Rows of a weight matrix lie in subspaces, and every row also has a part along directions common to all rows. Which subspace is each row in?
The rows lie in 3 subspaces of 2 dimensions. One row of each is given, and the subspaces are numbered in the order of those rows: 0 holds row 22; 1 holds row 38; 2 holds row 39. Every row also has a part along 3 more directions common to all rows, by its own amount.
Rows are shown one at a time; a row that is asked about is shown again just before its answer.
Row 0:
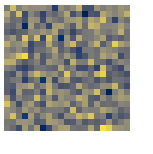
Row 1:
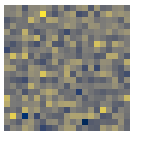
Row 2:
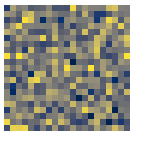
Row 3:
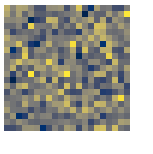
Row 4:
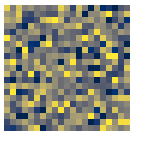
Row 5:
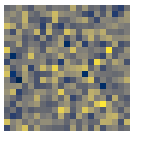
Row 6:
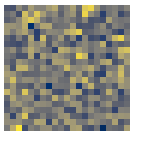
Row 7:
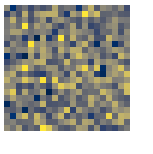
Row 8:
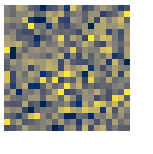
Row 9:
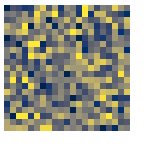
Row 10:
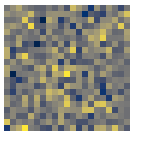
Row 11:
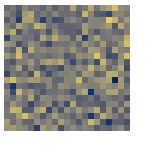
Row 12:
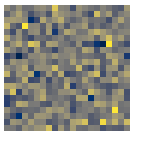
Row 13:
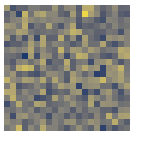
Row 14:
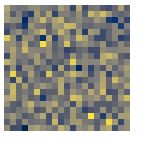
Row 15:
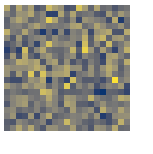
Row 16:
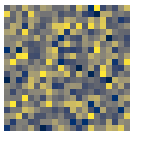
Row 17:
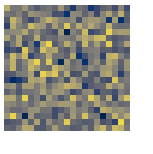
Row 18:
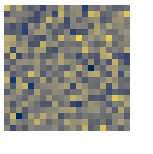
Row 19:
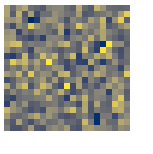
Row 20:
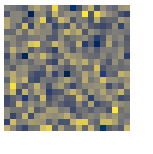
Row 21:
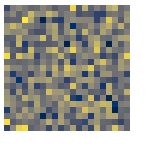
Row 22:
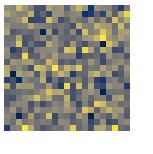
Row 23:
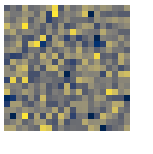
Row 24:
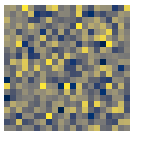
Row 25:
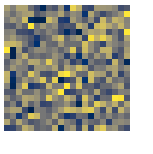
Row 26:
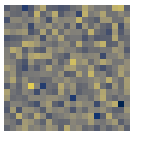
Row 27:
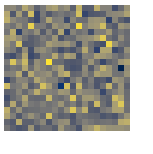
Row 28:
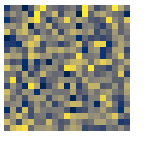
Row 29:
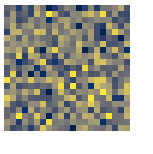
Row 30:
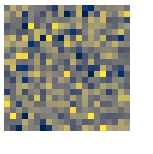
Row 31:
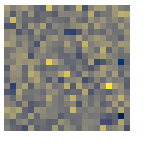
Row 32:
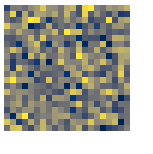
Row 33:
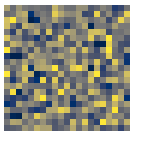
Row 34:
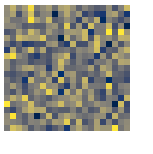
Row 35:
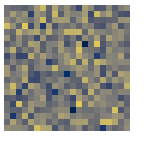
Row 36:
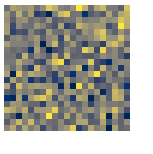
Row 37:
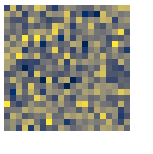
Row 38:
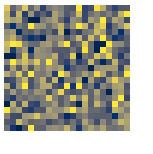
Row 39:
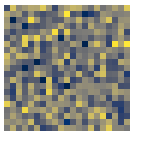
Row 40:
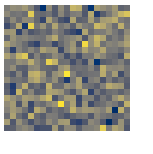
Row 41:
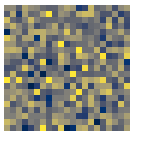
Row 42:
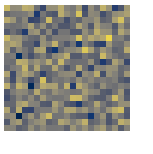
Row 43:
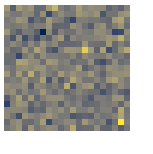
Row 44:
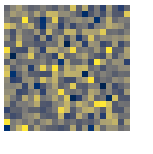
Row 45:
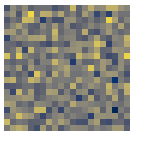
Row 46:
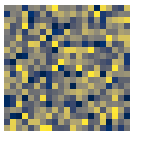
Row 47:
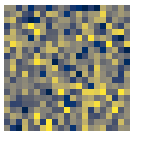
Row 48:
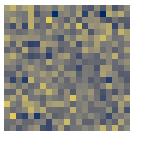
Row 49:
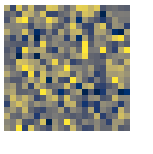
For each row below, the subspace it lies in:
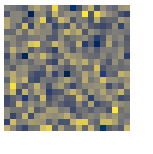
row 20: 0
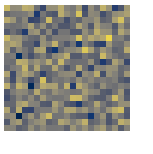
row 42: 1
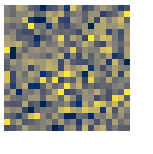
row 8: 0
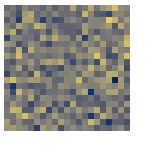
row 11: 0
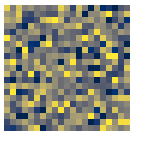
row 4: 0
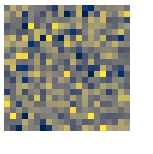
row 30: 2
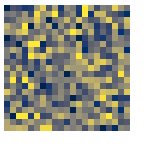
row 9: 1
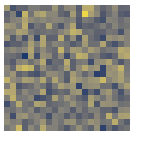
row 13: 2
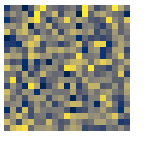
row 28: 1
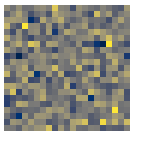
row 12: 0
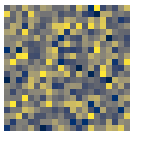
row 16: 1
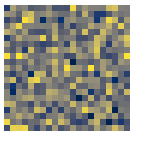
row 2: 0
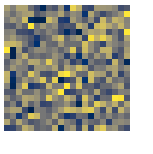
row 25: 0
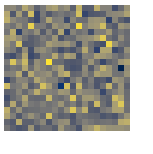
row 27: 1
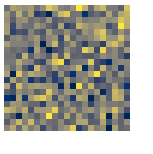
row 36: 2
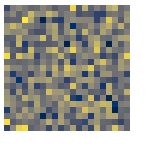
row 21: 0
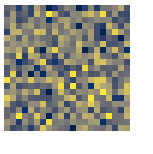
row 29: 2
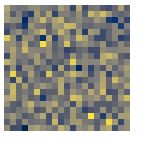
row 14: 0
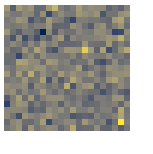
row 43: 2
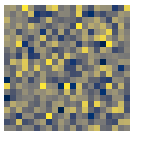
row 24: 1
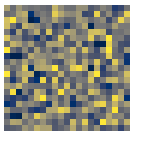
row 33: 0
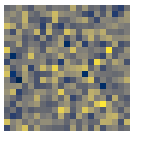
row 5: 0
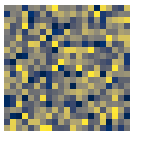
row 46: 1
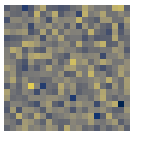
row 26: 1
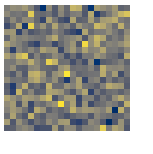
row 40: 0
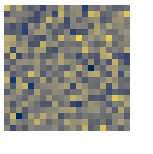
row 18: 1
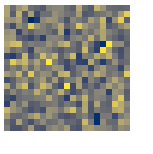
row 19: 1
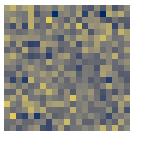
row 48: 1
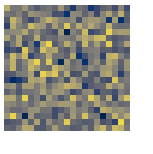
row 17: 2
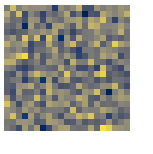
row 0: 2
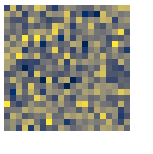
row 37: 2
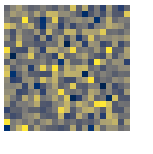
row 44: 0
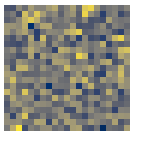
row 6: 2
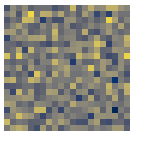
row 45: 0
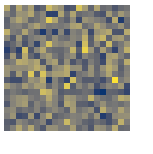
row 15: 2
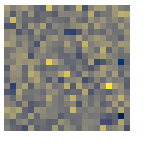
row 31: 0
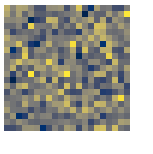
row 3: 0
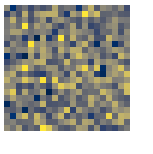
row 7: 2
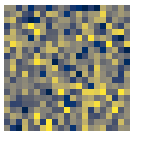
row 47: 2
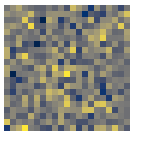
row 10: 0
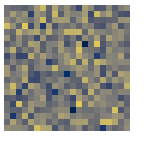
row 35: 0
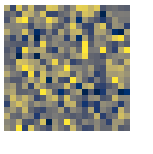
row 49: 2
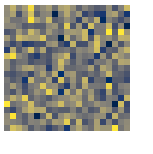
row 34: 1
